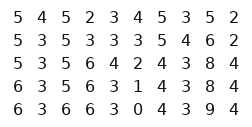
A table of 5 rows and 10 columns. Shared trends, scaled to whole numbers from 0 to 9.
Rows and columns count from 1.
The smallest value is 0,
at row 5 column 6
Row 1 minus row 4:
-1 1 0 -4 0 3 1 0 -3 -2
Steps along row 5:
down up same down down up down up down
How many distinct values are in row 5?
5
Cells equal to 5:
10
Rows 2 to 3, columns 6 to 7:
3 5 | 2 4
